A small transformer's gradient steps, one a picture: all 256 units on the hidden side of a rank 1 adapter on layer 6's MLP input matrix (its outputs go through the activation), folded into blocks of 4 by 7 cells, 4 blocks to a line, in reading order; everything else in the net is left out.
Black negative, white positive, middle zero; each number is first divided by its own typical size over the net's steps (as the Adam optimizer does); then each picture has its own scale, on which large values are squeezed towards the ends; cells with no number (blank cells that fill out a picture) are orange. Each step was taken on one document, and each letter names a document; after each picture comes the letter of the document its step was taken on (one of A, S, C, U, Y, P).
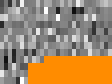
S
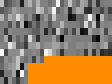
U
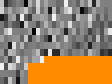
U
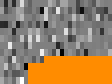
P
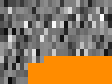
U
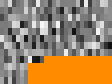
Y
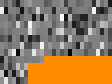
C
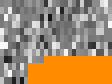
Y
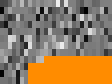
P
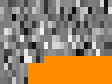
Y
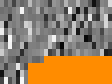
P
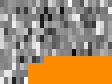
Y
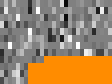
C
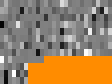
C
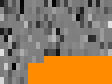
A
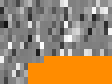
C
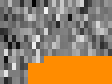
S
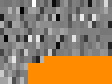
A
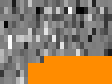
P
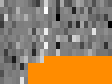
S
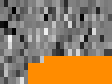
P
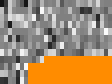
U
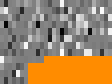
C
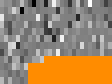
A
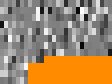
P
